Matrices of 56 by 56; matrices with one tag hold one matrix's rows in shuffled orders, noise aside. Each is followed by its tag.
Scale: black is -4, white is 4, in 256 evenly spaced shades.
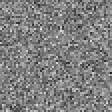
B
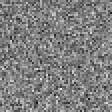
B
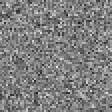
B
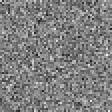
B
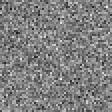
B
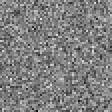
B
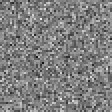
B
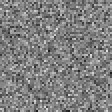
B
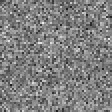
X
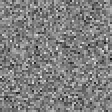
B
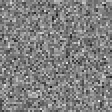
X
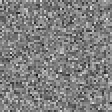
B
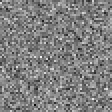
B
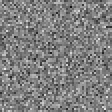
X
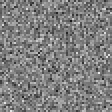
X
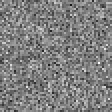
X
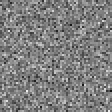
X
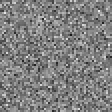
X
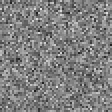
B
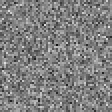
X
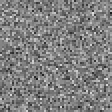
B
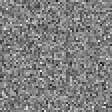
X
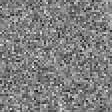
B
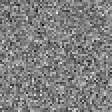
B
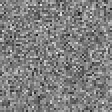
B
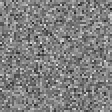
B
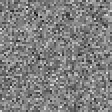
B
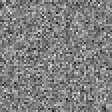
X
